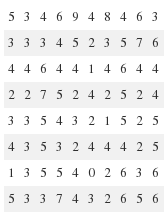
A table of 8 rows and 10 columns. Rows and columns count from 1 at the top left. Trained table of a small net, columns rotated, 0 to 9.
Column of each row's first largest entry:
5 9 3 3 3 3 8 4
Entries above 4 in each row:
5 4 2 3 3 2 4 5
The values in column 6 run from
0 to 4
